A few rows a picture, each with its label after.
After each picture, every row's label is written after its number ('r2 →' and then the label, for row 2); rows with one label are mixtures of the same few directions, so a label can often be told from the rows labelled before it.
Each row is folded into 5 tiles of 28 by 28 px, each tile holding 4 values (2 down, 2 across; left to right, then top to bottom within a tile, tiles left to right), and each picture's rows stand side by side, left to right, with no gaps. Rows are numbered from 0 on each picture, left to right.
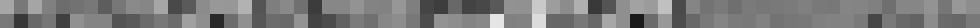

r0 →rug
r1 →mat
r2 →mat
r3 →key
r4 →mat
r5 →rug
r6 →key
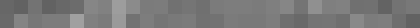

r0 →key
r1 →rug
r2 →rug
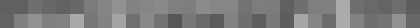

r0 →key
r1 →key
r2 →rug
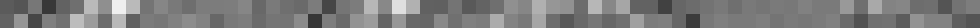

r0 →key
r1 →mat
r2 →key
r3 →key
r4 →rug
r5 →rug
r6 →rug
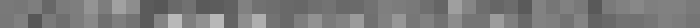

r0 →key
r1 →key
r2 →key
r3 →mat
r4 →mat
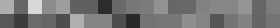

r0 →rug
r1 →mat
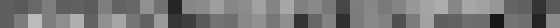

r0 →key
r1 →mat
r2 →rug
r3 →key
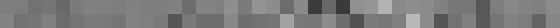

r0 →rug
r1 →key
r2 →rug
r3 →rug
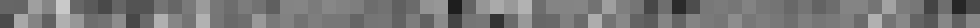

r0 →rug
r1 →rug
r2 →key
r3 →mat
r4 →key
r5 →key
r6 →key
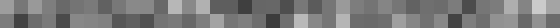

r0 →rug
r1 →rug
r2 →rug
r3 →key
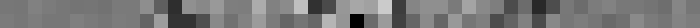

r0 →mat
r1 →mat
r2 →mat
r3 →key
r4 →mat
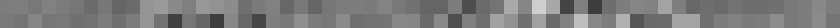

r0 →key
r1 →key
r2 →rug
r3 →key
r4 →rug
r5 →key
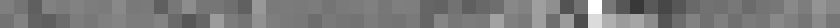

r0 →mat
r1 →mat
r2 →key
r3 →key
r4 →mat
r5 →key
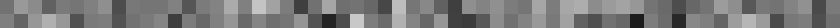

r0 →mat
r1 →key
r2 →mat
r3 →mat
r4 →key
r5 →mat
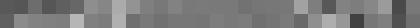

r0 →key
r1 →rug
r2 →mat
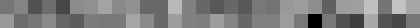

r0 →rug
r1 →mat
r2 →key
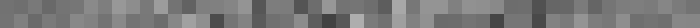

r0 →key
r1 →mat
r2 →mat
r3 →key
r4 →rug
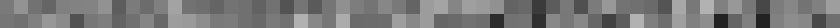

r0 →mat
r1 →mat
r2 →rug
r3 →key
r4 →mat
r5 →rug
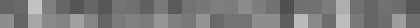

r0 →mat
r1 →rug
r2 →rug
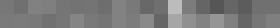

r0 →mat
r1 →mat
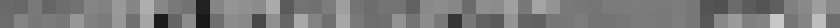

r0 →key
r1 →rug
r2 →rug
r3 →key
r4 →mat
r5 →key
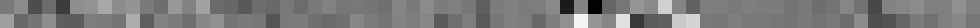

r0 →rug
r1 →rug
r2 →mat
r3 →rug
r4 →rug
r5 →key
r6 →mat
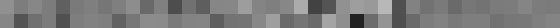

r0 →rug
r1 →rug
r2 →mat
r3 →rug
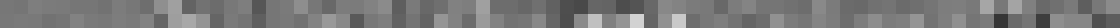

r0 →mat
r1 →mat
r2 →mat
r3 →rug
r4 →key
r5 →mat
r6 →key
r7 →rug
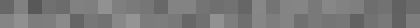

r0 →rug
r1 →mat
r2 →key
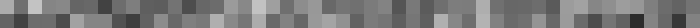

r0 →rug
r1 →key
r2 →mat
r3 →rug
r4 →key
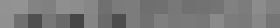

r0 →key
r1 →key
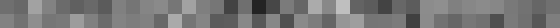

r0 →mat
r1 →key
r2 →rug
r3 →key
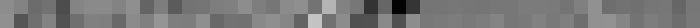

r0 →rug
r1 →rug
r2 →key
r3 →key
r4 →mat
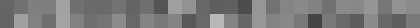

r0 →rug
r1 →mat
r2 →key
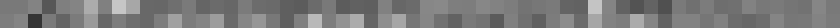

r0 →key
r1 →key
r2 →key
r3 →key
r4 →mat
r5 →mat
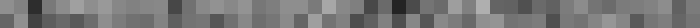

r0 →mat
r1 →mat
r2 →key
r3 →rug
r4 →mat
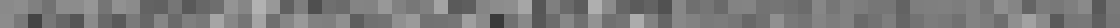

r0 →key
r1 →key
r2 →rug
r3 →mat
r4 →mat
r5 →mat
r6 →rug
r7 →mat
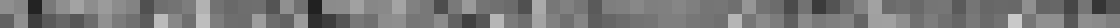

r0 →mat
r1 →rug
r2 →mat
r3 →mat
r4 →mat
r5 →key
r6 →mat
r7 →key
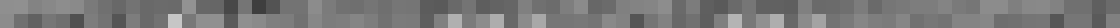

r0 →key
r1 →key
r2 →mat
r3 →key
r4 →mat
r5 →key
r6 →rug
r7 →key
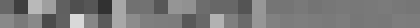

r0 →mat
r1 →mat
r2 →rug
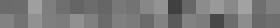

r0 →mat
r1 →mat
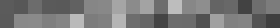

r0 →key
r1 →rug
